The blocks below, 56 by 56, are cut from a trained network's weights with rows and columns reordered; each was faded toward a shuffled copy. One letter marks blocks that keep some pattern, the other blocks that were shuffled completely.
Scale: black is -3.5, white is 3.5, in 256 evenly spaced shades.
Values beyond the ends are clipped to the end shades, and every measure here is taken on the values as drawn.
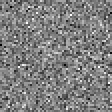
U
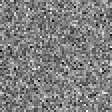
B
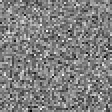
U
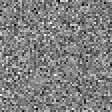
B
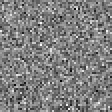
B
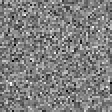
U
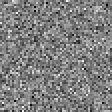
U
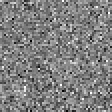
B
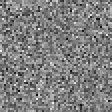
U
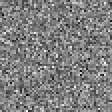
U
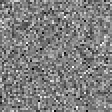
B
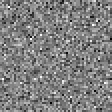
B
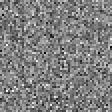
U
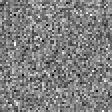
B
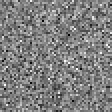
U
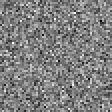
U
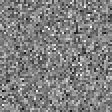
U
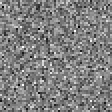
U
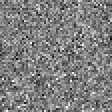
U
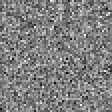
U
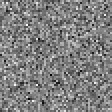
U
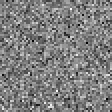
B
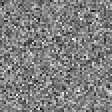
U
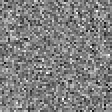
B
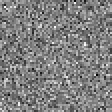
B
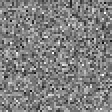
U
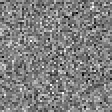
B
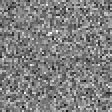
B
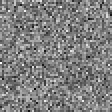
U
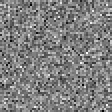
U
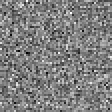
U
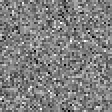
U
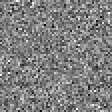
U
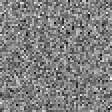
U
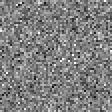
B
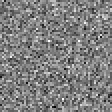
U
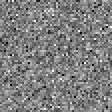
U
